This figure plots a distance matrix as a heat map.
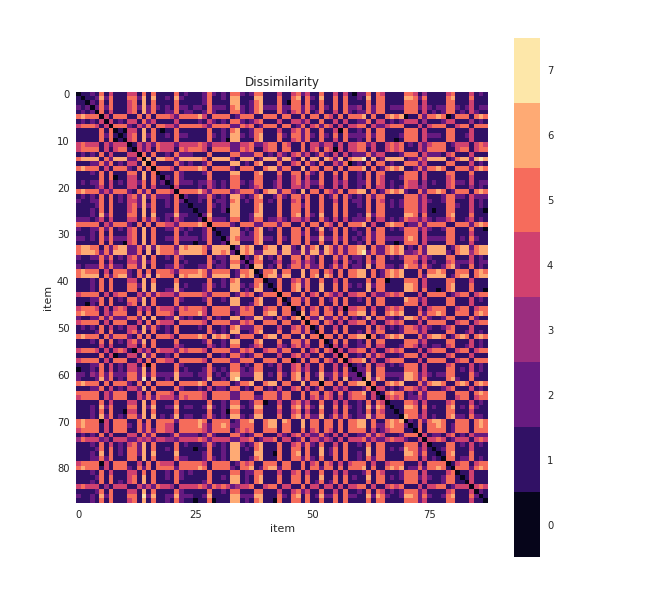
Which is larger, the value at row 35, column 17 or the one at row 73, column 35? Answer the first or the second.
the second
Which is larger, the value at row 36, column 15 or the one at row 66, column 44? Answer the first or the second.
the first
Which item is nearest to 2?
45
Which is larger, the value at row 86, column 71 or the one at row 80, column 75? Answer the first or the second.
the first
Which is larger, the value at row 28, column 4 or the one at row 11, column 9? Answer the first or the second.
the first
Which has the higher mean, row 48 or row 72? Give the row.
72
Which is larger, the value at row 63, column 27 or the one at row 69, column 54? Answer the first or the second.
the second
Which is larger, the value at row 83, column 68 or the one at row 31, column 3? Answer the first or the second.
the second
